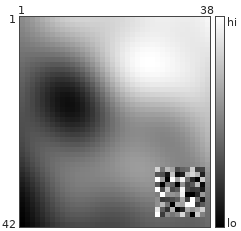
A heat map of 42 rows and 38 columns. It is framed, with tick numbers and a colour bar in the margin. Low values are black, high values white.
Ninth with the highest average: top right. Calmest part: top right. Odd patch: rougher, in the bottom right. Slope: up to the top right.
